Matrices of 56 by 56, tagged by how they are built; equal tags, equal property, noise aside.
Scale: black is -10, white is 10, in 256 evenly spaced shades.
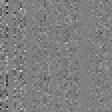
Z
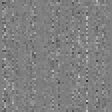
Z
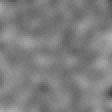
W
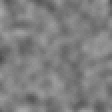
W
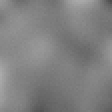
W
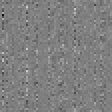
Z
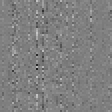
Z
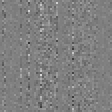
Z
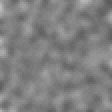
W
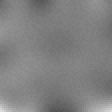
W
